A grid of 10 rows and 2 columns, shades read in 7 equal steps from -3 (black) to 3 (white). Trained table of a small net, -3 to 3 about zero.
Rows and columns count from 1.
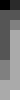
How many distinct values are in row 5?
2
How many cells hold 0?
3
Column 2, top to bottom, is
-2 -1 0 1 1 1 1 1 1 3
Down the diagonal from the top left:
-3 -1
